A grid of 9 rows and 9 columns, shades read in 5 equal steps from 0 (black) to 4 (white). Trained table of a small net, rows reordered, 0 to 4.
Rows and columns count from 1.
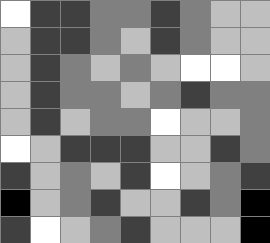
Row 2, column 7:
2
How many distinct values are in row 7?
4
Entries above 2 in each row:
3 4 6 2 5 4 4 3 5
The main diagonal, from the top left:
4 1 2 2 2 3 3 2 0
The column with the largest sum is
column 6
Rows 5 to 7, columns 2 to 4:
1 3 2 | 3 1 1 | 3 2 3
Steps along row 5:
down up down same up down same down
